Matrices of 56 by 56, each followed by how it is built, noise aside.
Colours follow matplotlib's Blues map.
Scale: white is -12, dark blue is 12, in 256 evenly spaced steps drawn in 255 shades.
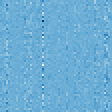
uneven columns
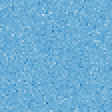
noise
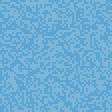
noise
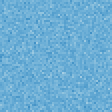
noise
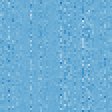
uneven columns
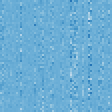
uneven columns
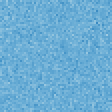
noise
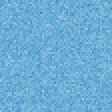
noise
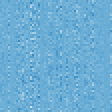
uneven columns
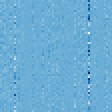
uneven columns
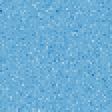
noise
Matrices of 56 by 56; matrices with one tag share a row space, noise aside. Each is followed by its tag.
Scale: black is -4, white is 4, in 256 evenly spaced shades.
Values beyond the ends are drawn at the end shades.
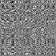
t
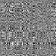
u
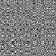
t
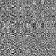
t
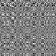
t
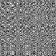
t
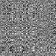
u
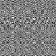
t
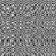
t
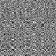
t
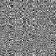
u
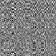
t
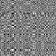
t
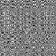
t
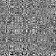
u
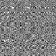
t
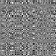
u
